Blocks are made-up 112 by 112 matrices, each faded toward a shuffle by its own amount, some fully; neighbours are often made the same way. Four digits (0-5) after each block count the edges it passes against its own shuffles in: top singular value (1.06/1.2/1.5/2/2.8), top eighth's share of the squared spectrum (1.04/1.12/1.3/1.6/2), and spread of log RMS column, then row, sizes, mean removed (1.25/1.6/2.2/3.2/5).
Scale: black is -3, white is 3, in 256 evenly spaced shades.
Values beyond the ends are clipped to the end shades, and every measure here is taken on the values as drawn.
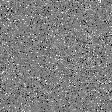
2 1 0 0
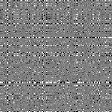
5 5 3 4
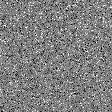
0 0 0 0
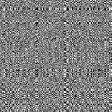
5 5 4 4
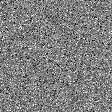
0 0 0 0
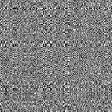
5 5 3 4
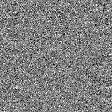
3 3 1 1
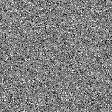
3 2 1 1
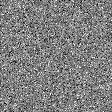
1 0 0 0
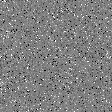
1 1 0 1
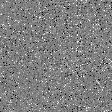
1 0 1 0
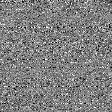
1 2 0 3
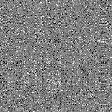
4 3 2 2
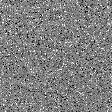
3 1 0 0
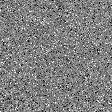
2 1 0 0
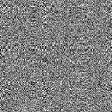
4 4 3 3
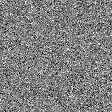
0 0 0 0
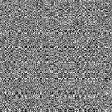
5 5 3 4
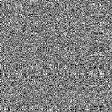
4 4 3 3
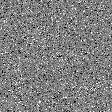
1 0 0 0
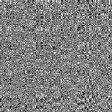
5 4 3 3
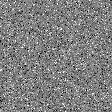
1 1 0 0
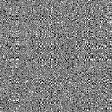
5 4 3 3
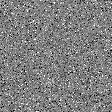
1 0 0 0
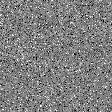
2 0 0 0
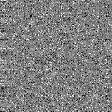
4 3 1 2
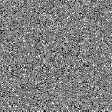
4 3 2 2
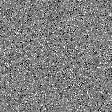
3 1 0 0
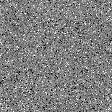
2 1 0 0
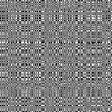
5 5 5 5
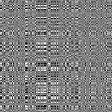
5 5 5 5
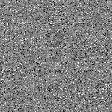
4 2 1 1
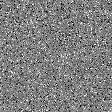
2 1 0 0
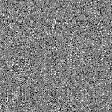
4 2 1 1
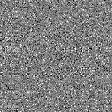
4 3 1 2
